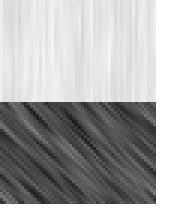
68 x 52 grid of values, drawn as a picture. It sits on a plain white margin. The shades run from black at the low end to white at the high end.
It is made of 2 by 1 panels. Panel 1,1: very high, streaked downward, faint in contrast. Panel 2,1: low, slanting down to the right.
